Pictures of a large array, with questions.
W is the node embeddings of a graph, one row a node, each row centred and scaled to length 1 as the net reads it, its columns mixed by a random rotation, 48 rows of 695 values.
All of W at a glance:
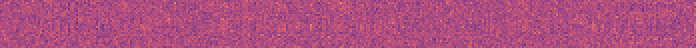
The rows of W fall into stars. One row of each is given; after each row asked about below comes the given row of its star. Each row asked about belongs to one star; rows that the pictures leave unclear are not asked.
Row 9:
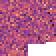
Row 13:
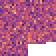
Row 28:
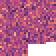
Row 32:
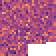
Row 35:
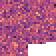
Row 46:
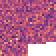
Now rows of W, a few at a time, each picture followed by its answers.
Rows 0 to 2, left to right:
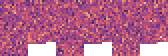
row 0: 13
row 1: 35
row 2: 9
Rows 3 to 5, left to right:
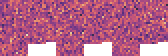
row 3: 9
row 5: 35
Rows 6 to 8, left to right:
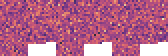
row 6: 35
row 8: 35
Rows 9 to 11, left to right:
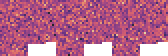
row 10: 28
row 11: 9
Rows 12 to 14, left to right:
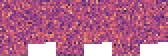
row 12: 32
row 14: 46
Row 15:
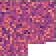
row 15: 9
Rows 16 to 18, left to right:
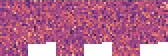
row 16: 13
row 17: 32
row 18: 46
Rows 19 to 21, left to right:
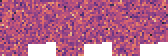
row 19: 32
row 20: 28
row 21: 32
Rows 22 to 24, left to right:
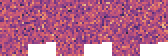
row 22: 32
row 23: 46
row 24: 35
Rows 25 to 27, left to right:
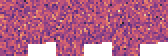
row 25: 28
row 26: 35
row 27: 35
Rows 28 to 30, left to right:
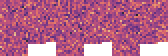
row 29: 32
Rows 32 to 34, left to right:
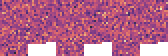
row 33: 13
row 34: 35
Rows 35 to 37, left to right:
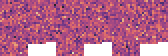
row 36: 32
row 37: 13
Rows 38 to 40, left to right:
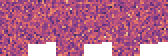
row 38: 9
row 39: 9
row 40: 28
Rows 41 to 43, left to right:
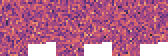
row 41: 32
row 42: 13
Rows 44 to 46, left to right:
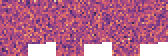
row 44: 13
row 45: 32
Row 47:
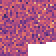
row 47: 35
